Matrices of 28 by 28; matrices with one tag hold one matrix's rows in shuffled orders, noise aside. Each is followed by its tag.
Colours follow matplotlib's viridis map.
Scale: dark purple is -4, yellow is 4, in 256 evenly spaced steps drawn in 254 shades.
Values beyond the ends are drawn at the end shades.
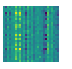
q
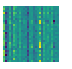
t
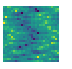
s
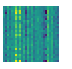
q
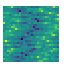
s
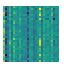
t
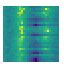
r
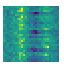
r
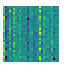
t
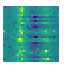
r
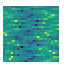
s
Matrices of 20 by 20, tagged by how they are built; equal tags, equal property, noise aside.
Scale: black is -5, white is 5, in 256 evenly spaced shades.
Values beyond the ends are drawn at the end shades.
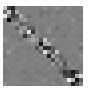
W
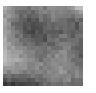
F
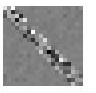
W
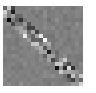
W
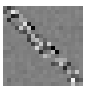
W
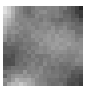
F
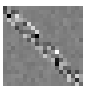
W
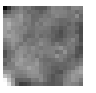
F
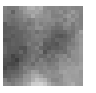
F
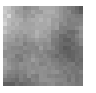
F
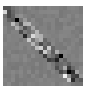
W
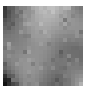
F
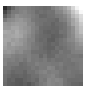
F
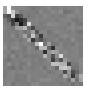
W
